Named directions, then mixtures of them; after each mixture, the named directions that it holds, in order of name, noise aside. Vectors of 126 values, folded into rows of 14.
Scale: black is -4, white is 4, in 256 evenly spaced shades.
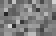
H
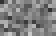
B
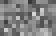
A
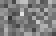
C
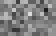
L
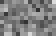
A, B, H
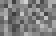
C, L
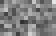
B, H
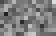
B, H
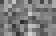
B, H, L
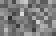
C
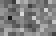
C, L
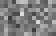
C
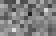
L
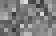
A, C, L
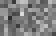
C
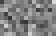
B, H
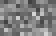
A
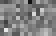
A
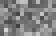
A, C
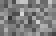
C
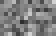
B, H, L
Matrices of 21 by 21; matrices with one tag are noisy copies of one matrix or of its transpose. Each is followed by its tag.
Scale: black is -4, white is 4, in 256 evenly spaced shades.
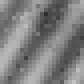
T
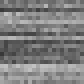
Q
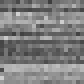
Q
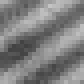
T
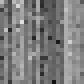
Q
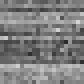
Q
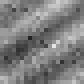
T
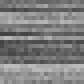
Q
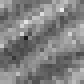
T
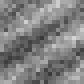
T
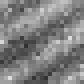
T
